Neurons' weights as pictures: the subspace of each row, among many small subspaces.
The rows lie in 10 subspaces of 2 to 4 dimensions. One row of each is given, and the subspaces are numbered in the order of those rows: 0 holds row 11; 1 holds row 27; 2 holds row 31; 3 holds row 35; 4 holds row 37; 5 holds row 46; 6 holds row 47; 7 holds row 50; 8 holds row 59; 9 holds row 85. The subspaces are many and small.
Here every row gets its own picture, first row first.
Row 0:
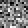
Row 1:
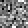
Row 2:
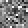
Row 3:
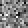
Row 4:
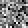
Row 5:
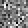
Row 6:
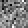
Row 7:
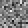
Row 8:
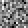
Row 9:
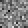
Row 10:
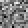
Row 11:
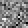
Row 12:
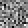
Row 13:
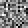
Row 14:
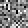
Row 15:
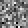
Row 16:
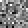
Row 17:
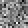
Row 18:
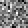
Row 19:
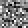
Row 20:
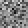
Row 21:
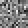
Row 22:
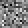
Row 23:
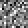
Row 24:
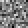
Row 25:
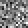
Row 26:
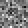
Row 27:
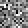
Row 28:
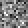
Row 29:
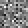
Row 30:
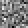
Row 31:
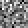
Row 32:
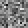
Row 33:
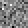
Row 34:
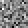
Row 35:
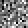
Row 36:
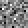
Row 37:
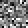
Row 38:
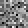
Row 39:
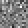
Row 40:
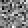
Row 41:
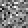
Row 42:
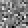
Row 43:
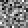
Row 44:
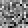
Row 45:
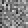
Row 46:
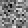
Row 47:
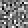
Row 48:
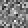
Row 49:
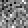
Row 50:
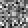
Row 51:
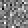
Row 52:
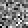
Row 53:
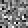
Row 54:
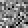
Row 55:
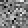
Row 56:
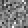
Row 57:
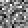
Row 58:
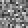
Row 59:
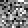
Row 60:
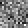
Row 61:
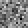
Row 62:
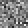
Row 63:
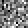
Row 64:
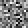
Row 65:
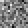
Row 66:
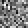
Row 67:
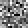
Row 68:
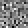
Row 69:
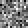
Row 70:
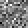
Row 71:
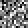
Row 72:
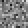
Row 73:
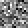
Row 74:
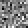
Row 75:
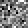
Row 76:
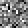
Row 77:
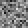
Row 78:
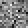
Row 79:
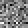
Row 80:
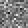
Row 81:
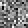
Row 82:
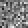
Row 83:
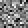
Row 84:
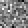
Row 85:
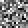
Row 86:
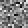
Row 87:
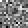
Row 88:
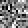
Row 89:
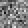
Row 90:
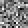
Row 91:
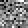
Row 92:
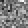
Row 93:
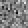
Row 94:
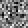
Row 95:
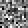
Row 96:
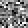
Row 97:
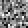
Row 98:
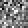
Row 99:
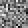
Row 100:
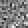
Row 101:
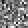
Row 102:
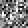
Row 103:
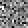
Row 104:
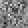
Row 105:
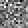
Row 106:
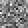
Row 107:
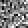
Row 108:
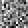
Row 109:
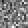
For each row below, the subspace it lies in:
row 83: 4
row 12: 7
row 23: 6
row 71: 6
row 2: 9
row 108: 3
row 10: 2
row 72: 4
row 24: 4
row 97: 4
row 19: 5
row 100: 0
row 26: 9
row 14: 1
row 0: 4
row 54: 0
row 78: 5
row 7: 4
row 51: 6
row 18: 8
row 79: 9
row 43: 2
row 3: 5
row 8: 3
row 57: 2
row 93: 5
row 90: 9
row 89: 5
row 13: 5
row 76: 1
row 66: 8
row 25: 0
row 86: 4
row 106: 4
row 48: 7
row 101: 2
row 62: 7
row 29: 1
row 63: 3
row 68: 6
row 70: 3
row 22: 1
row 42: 0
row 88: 5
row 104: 7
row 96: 7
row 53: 9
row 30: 0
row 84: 8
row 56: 3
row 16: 9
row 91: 8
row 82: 0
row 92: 8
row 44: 4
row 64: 4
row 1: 8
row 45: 8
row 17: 9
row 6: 3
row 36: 6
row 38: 9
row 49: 3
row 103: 7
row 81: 7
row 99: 5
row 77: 5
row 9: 9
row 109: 2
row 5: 3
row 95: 9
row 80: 8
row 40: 0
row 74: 0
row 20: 7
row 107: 0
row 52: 0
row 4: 9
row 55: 8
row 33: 6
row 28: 5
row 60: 7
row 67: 4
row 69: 5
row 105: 8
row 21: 1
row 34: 2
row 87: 9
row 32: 7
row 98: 7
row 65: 8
